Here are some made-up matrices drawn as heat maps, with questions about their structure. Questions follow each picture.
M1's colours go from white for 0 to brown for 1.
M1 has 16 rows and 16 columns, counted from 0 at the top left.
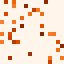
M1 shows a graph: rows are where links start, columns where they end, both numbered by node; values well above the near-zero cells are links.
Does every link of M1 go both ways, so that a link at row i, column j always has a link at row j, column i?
no
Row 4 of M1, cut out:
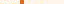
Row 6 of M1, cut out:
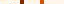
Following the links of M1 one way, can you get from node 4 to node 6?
yes
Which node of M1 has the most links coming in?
node 3
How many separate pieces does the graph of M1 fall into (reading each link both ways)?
1
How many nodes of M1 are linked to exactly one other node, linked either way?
1
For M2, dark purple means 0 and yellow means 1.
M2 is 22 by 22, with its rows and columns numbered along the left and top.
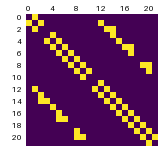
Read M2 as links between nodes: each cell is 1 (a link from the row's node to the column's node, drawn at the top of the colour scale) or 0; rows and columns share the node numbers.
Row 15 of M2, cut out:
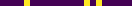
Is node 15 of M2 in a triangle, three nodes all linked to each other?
no
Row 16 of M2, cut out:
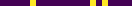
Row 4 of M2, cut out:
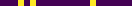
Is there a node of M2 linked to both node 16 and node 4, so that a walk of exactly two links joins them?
yes
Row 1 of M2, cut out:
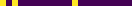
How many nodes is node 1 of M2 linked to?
3
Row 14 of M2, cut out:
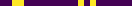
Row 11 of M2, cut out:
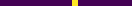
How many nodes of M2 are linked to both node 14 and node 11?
0
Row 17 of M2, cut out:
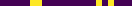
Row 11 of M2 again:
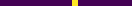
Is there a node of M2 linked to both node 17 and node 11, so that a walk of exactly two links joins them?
no
